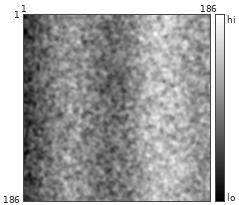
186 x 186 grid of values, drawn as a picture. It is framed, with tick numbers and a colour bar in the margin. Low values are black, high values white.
Lone odd cells: none. Stripes: upright, repeating 2 times. Slope: up to the right. Histogram: bell-shaped. Odd rows or columns: none.
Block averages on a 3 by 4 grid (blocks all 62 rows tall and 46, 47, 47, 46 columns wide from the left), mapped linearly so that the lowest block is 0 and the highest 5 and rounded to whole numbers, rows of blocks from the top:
0 2 4 5
0 2 4 5
0 2 4 5
